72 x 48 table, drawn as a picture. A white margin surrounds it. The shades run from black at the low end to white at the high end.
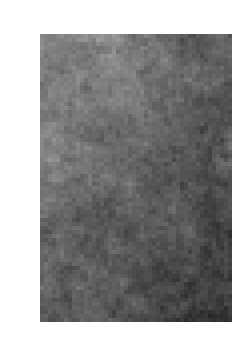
The field is mottled with small blotches. No regular stripes run through it. Values rise toward the top left. The histogram is bell-shaped.
